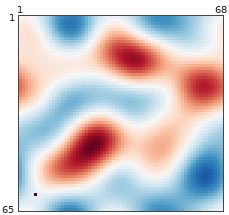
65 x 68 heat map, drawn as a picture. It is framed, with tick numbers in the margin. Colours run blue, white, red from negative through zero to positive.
Ninth with the lowest average: bottom right. Lone odd cells: 1, higher than its neighbours. Average level on the scale: 50%.
